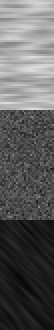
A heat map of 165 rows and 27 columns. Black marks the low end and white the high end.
The table splits into 3 rows of 1 panel. Panel 1,1: high, streaked across. Panel 2,1: low, fine-grained. Panel 3,1: very low, slanting down to the right, faint in contrast.
